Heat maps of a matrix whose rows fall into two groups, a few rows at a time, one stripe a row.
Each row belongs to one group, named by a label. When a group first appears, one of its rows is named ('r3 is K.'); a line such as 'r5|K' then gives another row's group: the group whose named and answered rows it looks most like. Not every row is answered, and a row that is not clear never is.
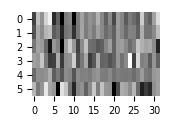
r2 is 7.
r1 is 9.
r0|9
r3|7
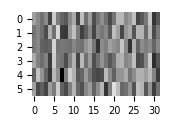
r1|7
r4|7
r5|7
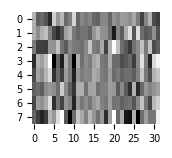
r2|7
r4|9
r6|9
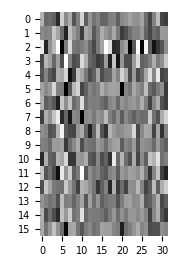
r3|7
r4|7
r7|9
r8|7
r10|7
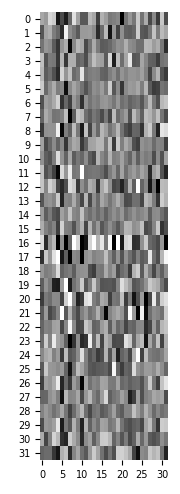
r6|9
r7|7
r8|9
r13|9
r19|7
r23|9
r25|7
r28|7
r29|9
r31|7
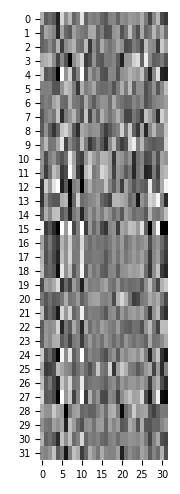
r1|7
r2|9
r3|7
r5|7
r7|9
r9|7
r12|9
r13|7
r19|9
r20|7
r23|9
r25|7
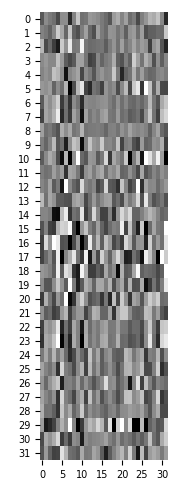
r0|7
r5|7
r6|9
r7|9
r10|7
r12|7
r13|7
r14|7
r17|9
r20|7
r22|9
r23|9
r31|7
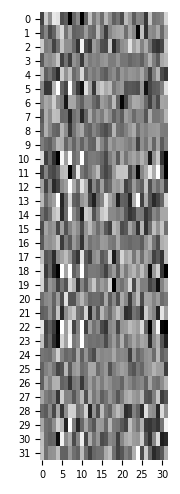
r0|9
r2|7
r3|9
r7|9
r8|7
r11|7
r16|9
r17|7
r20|7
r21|9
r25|7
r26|9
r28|9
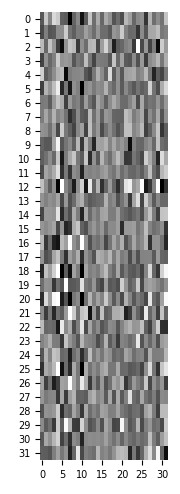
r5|9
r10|9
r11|9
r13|7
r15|7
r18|9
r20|9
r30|9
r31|7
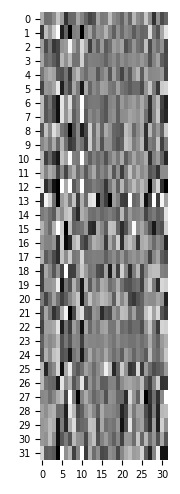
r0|7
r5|9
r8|9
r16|7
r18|7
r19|9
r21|7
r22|9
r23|9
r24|9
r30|7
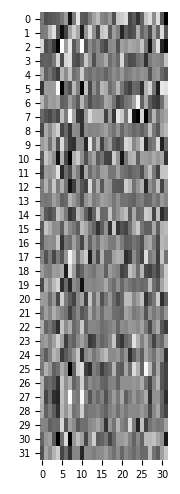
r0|7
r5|9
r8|9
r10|7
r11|9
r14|7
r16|9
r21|9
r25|7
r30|7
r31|9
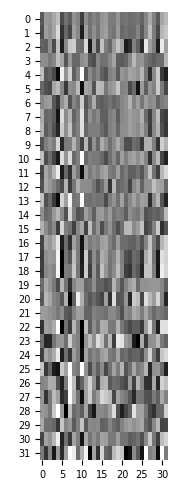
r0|9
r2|9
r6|7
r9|9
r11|9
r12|7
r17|9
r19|7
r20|7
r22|9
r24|9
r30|9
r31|9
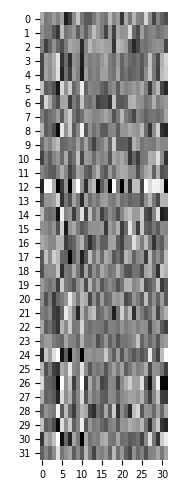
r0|7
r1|7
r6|7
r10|7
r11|7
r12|7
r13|9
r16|7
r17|9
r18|9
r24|9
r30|9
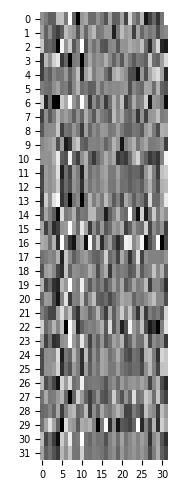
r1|7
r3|9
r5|7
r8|9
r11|9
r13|9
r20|7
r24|9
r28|9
